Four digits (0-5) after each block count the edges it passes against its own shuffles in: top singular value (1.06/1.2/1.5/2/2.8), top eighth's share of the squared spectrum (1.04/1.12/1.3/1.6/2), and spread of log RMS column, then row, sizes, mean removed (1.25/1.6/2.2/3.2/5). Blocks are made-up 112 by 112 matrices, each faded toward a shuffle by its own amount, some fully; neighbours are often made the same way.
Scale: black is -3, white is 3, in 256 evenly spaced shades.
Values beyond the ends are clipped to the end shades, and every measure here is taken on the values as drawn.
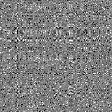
5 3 2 2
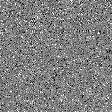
3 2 1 1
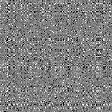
5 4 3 3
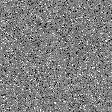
2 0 0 0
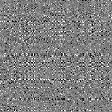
5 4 3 3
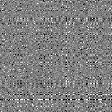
5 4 3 3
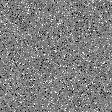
0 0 0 0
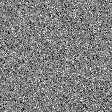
2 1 0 0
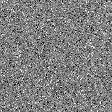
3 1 1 0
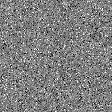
3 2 0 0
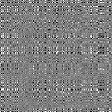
5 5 4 4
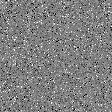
2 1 0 0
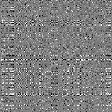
5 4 3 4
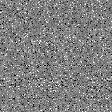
4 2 1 2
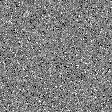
2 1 0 0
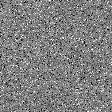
1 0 0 0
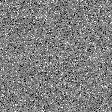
2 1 0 0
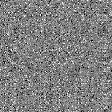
4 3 2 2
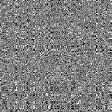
5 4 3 3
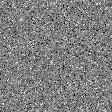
0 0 0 0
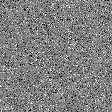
0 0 0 0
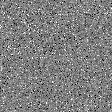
1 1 0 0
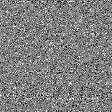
2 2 0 2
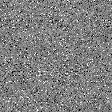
2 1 0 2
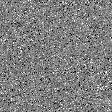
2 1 0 1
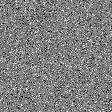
0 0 0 0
